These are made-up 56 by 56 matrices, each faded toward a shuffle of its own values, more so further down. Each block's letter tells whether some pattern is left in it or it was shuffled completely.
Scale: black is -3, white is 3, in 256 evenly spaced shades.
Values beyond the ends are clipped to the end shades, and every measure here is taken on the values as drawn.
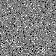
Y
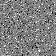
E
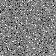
E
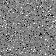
E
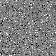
Y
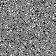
E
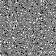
Y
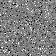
E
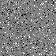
Y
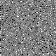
Y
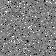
E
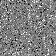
Y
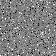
E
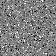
E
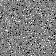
E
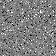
E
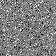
E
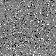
Y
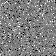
E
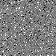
Y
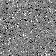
E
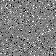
Y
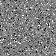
E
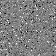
Y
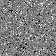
E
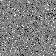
Y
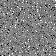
E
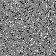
Y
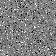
Y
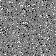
E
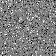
E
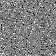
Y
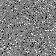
E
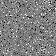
Y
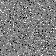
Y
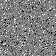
E
